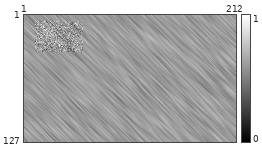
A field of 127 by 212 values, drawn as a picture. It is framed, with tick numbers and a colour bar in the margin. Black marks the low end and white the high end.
Mirror symmetry: none. Slope: none. Grain: diagonal, down to the right. Average level on the scale: 60%. Odd rows or columns: none. Odd patch: rougher, in the top left. Roughest part: top left.
